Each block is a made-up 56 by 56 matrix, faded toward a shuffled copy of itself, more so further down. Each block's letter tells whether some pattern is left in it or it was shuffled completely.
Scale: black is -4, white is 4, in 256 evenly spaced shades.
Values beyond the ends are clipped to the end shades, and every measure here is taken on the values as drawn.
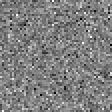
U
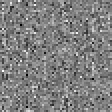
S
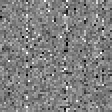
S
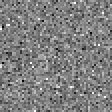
U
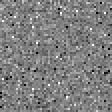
U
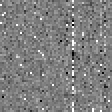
S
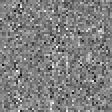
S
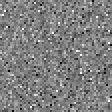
U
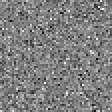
U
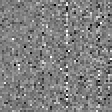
S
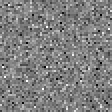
U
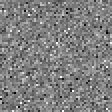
U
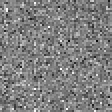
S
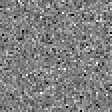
U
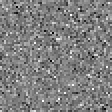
U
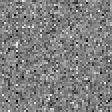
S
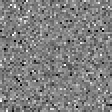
U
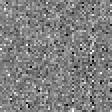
S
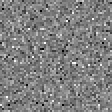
U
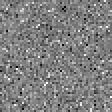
U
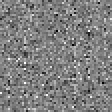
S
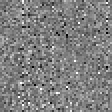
S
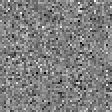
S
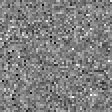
U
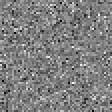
U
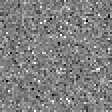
U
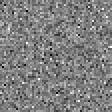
U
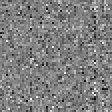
S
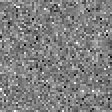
U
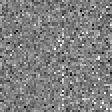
S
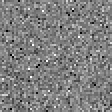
U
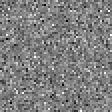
U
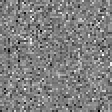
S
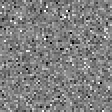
U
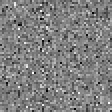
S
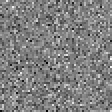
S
